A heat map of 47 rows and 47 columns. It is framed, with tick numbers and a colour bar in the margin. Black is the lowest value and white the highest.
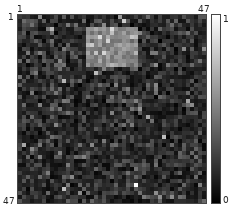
An odd patch, higher than its surroundings, sits in the top middle. The top middle is the ninth with the highest average. The values are skewed, with a long tail toward high values. No regular stripes run through it. Overall the values sit about 20% of the way up the scale.
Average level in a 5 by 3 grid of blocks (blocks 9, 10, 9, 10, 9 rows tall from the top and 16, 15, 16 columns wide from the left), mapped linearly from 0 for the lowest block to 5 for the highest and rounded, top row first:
0 5 0 | 1 3 0 | 0 1 0 | 0 0 0 | 0 0 0
